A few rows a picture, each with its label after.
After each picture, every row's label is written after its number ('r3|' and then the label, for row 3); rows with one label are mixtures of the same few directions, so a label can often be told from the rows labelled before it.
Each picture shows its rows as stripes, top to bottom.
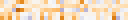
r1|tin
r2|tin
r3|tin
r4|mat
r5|mat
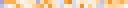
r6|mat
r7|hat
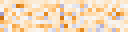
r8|tin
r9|tin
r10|tin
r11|mat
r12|mat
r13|hat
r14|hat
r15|tin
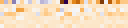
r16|hat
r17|tin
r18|tin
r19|mat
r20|tin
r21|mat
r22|mat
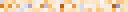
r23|mat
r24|mat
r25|tin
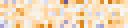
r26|hat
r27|hat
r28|tin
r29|tin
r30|mat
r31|hat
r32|hat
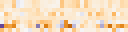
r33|tin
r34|tin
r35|mat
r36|tin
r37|tin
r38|hat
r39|mat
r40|mat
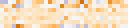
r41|hat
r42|tin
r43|tin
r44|hat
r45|hat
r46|tin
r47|tin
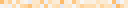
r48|mat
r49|mat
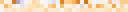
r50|tin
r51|tin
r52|mat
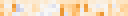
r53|tin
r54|tin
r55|tin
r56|hat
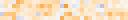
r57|tin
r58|hat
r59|hat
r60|mat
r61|tin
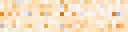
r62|tin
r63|hat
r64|hat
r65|mat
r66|hat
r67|tin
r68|mat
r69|hat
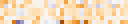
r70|hat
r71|tin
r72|tin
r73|tin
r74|mat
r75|tin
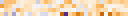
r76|mat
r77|hat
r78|tin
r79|hat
